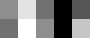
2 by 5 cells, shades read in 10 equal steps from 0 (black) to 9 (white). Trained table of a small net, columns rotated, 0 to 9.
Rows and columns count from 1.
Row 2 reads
4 9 5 0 7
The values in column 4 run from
0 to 0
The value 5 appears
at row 1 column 1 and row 2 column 3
